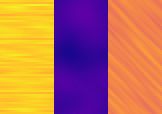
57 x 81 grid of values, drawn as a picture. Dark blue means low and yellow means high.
The table splits into one row of 3 panels. Panel 1,1: very high, streaked across, faint in contrast. Panel 1,2: very low, smooth, faint in contrast. Panel 1,3: high, slanting down to the right, faint in contrast.
